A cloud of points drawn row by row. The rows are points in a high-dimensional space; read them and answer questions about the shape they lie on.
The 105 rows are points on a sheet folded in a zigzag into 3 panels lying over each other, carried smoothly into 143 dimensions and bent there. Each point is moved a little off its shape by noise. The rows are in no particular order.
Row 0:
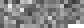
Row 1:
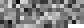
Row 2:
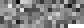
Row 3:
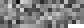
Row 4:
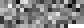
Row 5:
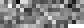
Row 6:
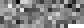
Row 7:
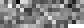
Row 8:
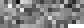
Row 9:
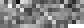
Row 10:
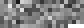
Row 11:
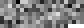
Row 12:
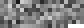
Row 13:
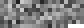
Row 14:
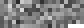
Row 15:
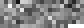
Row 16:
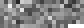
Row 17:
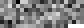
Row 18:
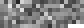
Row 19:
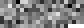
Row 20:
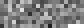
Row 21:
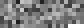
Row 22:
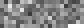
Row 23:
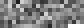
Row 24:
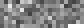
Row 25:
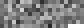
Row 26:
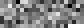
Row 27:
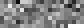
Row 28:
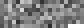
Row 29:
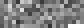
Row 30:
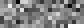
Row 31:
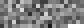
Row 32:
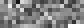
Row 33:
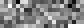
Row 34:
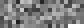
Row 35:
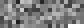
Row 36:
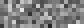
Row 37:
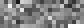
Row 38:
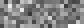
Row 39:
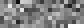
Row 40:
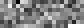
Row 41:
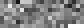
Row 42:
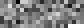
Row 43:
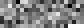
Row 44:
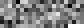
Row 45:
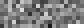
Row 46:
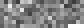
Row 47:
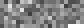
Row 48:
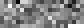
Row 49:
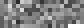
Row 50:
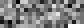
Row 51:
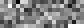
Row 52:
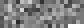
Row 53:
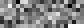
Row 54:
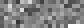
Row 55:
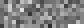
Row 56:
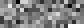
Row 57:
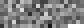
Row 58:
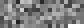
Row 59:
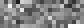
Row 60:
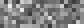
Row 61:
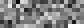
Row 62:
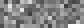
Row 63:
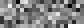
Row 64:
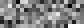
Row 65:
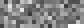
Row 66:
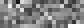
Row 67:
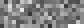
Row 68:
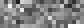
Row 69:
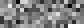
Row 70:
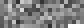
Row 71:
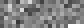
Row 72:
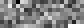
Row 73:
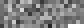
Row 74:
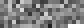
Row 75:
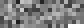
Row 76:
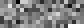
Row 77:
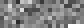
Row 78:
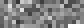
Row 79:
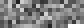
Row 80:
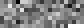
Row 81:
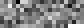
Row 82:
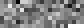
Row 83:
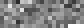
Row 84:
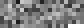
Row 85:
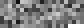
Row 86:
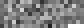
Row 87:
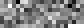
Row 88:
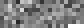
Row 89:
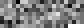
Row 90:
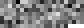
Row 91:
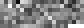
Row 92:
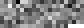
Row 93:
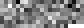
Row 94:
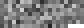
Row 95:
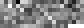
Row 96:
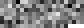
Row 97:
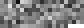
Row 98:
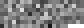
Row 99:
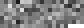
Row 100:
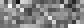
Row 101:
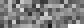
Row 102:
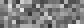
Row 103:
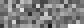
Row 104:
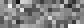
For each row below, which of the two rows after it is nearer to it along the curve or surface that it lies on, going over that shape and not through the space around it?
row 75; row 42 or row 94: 42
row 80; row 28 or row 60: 28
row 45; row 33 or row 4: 33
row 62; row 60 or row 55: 55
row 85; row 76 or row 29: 76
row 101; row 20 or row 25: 20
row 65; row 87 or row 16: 16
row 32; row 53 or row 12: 12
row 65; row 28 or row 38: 38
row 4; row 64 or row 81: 64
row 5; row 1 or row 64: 1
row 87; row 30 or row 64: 64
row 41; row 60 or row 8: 8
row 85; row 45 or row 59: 59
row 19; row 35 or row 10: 35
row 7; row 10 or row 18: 18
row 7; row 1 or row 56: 1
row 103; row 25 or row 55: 55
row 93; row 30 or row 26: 26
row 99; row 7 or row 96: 96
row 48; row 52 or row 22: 22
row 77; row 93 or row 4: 4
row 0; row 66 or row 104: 104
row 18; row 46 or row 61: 61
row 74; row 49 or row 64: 49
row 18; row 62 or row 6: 62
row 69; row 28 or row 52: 52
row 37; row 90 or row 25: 25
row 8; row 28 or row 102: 28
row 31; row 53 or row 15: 15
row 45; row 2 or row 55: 55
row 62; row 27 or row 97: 97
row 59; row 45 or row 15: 15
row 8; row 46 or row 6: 46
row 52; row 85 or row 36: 85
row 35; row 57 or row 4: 4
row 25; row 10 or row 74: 10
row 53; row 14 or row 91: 14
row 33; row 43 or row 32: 32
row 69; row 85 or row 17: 85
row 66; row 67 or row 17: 67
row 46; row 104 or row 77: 104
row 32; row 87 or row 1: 1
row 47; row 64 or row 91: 91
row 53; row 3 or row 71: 3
